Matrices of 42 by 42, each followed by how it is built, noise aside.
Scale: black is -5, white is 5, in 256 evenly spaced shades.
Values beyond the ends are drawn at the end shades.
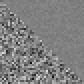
lower triangular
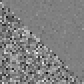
lower triangular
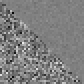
lower triangular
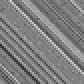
Toeplitz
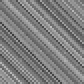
Toeplitz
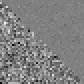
lower triangular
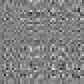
low rank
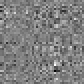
low rank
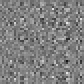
low rank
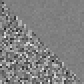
lower triangular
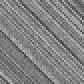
Toeplitz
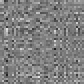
low rank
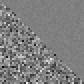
lower triangular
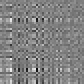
low rank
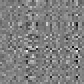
low rank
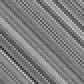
Toeplitz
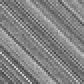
Toeplitz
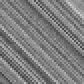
Toeplitz
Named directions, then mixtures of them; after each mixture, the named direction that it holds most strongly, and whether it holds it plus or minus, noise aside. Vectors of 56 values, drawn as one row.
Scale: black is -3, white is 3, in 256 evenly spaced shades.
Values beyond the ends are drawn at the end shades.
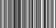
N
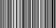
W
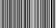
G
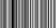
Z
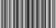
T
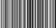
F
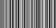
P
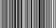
W, minus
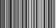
F, minus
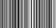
W, minus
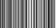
F, minus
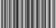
T, plus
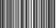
F, minus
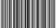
T, plus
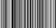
F, plus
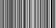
G, plus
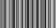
T, plus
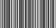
P, minus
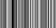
Z, plus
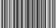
T, plus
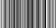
T, plus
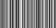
P, plus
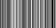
W, plus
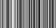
Z, minus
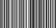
G, minus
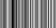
Z, plus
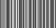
P, minus
